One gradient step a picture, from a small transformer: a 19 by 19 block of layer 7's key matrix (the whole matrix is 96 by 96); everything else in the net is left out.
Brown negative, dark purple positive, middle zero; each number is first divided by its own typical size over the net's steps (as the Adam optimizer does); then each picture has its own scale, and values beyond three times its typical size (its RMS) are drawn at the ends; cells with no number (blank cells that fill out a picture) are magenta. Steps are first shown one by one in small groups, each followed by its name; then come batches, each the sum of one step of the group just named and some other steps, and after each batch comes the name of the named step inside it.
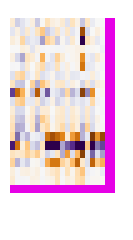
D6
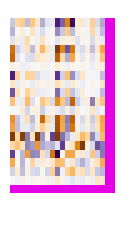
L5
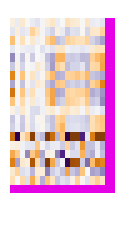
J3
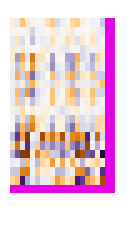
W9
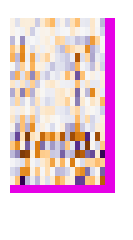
W9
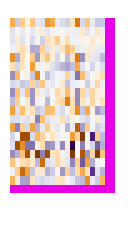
W9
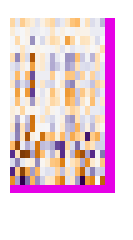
W9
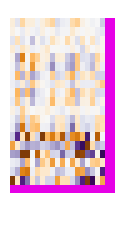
W9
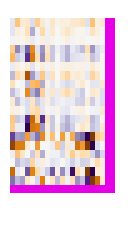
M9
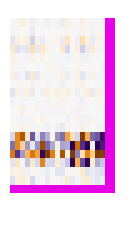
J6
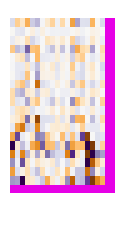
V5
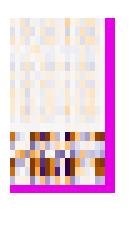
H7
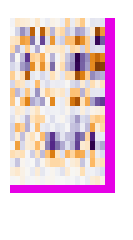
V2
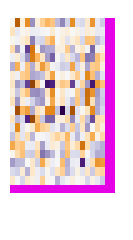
M9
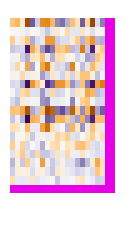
M9
